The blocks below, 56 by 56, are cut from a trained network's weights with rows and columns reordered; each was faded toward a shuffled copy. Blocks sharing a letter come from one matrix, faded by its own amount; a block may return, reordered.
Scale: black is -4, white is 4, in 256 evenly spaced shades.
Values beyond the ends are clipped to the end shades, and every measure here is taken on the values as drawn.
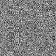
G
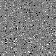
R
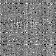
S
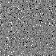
R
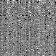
S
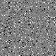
R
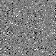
R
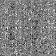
S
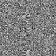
G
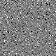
R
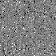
R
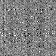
S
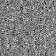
G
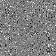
R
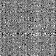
S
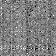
S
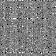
S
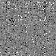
R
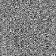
G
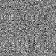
G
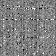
S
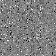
R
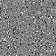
R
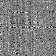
S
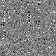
R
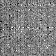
S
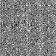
S
